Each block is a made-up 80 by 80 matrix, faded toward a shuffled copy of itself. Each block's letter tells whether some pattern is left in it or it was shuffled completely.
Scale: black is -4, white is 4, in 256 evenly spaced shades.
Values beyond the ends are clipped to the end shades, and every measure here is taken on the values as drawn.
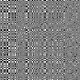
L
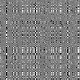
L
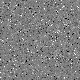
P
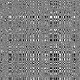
L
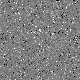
P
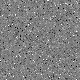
P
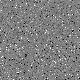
P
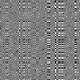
L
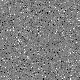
P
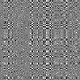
L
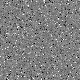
P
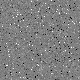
P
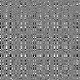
L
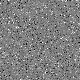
P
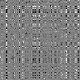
L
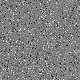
P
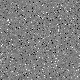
P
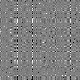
L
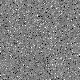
P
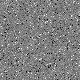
P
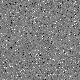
P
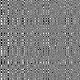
L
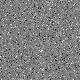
P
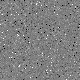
P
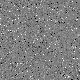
P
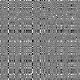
L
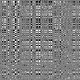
L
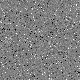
P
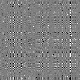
L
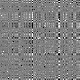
L
